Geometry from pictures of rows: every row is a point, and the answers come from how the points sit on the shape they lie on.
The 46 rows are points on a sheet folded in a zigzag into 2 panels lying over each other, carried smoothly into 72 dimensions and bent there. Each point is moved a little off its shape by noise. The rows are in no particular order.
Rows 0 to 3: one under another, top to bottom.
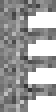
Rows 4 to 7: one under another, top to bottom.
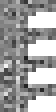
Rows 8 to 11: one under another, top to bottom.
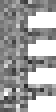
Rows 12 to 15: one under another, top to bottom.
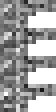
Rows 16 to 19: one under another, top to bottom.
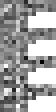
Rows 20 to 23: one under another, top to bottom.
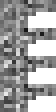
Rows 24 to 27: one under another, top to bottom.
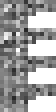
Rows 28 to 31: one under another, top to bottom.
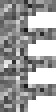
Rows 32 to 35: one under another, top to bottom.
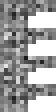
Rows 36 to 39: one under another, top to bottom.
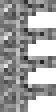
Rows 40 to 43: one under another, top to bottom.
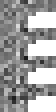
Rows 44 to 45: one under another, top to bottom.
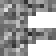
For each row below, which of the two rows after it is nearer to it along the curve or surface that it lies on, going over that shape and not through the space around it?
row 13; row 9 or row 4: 9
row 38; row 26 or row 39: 26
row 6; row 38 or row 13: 13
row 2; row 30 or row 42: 42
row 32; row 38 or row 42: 38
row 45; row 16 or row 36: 16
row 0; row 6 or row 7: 6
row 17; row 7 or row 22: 7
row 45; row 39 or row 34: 39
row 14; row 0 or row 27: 0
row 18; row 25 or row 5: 25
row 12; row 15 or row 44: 44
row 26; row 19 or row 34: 19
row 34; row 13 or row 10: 13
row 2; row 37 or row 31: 31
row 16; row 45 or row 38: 45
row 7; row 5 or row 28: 28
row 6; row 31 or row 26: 31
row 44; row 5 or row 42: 42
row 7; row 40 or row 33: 33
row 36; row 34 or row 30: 30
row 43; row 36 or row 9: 36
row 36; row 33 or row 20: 33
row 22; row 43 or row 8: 43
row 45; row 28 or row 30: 28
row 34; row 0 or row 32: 0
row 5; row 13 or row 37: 13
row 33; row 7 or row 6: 7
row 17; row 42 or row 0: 42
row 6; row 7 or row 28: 28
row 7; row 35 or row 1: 35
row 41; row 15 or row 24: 15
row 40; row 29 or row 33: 29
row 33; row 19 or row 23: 19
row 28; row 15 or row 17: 15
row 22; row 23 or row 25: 25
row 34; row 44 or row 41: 41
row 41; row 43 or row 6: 6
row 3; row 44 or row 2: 2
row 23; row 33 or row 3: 3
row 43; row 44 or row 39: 44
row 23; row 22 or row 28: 28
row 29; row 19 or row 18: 18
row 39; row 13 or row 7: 13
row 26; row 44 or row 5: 44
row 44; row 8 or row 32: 32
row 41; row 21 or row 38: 21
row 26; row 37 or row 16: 37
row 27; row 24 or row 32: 32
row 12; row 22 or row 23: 22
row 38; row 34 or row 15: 15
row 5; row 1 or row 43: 1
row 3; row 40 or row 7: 40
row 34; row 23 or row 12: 23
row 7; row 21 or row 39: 21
